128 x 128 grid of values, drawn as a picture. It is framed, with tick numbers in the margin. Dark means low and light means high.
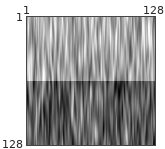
Average level on the scale: 50%. Seam: horizontal, 50% of the way down, the top part higher. Grain: streaks running down.
